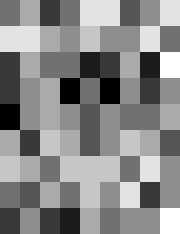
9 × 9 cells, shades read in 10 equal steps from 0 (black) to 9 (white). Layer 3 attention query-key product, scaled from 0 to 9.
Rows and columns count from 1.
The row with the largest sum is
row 2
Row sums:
48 56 35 29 38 45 55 44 39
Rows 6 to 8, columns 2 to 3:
2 7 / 6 4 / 3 6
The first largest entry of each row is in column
5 1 9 3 3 3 8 7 9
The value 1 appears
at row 3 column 5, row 3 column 8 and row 9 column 4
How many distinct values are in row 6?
5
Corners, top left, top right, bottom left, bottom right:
4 8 2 9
